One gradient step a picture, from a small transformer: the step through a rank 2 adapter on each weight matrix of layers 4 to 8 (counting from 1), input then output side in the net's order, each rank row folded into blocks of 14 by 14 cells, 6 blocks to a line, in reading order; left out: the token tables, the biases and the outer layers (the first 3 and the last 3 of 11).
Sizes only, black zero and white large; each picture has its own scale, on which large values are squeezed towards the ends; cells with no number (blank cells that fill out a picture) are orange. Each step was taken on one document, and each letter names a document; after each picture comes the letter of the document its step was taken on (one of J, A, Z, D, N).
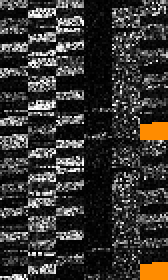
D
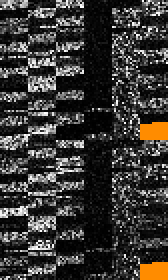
D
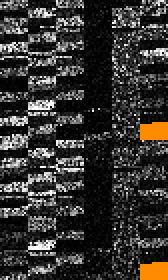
D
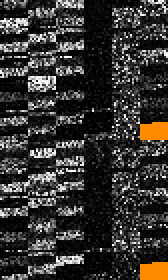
D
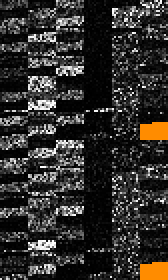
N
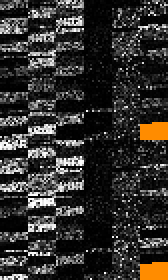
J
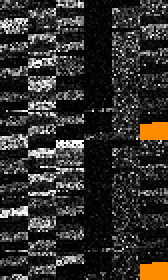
N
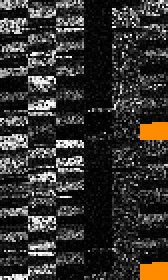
D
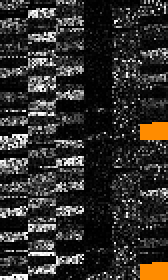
J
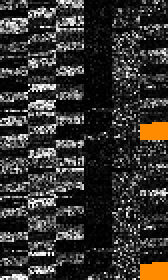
J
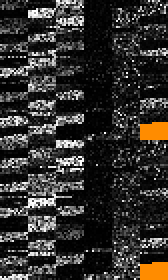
J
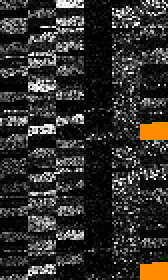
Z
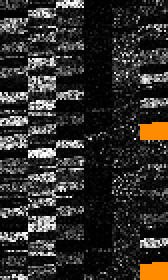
J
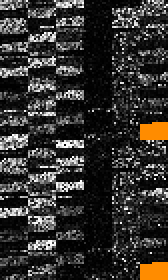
Z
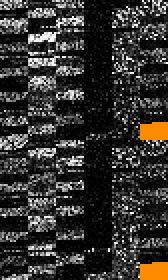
Z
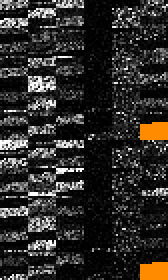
Z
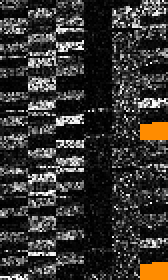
D
